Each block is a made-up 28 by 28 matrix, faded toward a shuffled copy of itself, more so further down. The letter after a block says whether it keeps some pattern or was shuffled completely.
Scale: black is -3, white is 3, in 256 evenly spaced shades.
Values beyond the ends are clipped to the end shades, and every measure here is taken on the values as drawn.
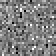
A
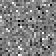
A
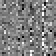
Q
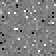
A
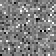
A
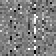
Q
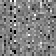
Q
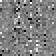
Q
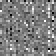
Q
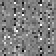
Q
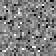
A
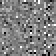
Q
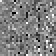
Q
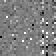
Q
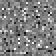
A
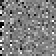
Q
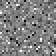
A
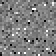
A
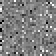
Q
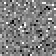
A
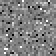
A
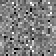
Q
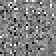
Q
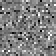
A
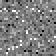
A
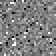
A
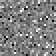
A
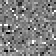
A
